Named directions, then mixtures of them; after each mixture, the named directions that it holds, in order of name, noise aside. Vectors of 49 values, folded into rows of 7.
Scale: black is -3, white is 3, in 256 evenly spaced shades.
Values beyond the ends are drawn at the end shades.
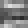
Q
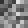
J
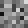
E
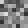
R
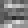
Q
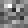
E, J, Q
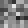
J, Q, R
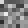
R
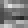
Q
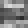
Q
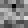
E, J, Q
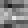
Q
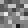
R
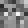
E, J, R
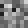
E, R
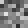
R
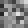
E, J, R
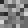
R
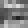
Q
